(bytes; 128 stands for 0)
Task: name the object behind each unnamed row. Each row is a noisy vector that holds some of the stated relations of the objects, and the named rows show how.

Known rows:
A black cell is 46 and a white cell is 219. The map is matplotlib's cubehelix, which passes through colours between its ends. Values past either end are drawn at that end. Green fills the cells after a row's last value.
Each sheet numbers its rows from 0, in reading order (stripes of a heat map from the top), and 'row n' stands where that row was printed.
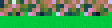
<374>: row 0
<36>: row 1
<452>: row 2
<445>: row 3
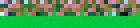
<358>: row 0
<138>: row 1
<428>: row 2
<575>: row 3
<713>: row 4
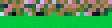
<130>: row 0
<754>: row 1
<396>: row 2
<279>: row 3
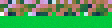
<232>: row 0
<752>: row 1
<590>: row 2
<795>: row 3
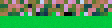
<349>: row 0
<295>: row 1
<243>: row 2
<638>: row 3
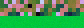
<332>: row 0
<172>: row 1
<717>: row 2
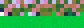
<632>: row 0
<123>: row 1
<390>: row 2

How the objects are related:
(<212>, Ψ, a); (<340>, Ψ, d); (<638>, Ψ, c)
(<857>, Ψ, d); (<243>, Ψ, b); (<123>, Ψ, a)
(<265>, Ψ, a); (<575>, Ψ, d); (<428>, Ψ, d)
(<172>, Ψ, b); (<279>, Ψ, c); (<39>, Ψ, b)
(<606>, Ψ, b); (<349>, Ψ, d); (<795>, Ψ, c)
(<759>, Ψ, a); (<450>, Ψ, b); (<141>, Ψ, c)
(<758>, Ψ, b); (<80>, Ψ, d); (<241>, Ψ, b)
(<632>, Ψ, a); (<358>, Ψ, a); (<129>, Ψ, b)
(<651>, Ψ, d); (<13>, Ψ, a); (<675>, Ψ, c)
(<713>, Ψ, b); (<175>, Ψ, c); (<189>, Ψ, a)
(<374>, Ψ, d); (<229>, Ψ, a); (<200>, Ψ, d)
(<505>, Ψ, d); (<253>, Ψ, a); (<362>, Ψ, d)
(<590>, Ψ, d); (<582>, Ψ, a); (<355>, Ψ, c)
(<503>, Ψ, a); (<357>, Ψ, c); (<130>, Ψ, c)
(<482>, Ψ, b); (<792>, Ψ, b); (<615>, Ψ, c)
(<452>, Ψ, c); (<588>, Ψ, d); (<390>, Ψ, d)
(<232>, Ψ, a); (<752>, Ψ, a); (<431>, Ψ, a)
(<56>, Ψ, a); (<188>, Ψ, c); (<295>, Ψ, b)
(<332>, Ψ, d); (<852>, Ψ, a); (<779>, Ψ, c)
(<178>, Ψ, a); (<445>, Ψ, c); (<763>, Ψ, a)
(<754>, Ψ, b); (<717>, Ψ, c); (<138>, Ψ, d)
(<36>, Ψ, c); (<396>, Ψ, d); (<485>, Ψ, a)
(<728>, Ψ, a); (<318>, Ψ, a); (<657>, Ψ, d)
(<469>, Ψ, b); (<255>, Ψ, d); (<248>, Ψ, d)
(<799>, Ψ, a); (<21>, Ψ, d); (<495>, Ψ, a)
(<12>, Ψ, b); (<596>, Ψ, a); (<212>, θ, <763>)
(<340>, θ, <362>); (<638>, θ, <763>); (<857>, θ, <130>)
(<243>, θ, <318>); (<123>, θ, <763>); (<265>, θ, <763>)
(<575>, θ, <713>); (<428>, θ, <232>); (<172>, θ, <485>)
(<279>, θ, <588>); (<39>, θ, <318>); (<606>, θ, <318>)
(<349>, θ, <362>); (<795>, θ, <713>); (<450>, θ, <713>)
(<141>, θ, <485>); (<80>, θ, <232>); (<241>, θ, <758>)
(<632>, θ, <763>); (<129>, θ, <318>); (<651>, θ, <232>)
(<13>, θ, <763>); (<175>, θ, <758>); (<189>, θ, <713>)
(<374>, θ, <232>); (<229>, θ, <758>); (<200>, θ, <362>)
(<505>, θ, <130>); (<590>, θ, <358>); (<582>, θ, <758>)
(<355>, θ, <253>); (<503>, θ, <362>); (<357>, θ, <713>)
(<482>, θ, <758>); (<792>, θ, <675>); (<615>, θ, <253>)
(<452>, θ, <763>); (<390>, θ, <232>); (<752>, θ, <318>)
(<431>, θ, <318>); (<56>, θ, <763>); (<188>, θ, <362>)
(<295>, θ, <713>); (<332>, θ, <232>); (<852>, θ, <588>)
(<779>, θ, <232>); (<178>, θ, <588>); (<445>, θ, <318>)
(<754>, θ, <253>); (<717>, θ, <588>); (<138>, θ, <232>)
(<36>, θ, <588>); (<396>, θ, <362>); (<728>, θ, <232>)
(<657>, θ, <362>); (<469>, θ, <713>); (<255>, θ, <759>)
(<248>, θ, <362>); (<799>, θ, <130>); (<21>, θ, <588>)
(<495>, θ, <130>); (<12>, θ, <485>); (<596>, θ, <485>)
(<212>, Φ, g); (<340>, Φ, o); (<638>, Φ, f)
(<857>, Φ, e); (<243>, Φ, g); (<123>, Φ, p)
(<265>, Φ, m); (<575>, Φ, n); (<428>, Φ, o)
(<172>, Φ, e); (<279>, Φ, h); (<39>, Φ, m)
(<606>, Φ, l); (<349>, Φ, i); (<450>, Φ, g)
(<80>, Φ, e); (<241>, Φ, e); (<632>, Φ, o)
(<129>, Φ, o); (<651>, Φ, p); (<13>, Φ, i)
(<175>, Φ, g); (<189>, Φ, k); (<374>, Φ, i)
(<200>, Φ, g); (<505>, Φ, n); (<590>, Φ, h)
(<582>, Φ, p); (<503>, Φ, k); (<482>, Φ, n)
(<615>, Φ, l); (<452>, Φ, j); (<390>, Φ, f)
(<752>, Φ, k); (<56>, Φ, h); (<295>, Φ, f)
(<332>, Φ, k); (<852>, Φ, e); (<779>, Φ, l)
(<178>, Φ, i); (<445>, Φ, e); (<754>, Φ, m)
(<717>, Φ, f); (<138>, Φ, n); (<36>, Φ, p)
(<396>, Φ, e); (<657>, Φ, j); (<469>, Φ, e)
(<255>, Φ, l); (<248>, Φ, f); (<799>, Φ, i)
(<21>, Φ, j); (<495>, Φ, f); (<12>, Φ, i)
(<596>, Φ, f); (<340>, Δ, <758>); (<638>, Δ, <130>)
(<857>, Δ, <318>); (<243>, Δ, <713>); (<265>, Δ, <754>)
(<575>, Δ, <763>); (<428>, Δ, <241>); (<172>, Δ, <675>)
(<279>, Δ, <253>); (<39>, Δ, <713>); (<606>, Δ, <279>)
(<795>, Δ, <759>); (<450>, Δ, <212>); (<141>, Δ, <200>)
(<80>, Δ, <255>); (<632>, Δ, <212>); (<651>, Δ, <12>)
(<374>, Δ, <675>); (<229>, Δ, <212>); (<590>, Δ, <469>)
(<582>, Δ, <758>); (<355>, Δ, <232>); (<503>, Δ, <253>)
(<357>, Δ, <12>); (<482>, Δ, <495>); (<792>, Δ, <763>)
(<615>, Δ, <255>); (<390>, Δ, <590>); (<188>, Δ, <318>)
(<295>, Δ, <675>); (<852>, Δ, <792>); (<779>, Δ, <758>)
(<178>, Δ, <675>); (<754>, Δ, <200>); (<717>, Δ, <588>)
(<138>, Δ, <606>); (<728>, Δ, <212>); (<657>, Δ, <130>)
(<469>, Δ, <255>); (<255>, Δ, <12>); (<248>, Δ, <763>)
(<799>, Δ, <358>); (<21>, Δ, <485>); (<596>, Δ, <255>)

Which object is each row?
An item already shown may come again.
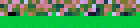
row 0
<243>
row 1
<657>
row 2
<452>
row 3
<792>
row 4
<175>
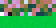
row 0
<212>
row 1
<638>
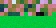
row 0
<80>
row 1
<129>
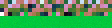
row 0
<728>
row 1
<255>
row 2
<39>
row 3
<651>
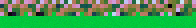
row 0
<482>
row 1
<754>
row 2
<651>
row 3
<857>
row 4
<431>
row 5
<505>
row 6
<172>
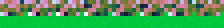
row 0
<503>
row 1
<212>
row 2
<632>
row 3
<675>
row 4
<175>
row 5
<357>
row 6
<253>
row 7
<857>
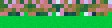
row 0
<332>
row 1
<200>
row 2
<596>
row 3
<582>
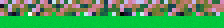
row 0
<12>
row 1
<763>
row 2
<651>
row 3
<178>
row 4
<450>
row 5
<265>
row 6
<445>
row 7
<340>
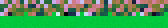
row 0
<852>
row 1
<588>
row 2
<450>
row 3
<178>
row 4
<248>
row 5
<615>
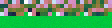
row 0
<318>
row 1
<229>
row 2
<189>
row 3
<779>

